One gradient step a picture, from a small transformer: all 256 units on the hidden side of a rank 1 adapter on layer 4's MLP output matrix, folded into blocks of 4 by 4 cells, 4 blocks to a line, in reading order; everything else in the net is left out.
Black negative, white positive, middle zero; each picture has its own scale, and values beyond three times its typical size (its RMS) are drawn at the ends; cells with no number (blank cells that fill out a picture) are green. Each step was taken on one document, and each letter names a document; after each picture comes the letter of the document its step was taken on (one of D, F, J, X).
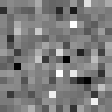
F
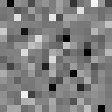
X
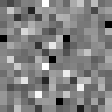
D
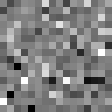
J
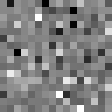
J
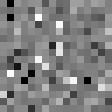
J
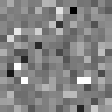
F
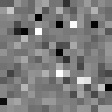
F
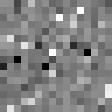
X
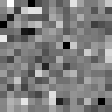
D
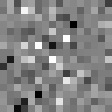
X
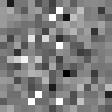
X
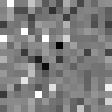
D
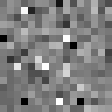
D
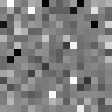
D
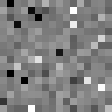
J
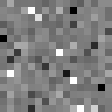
J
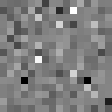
F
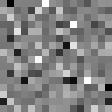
J
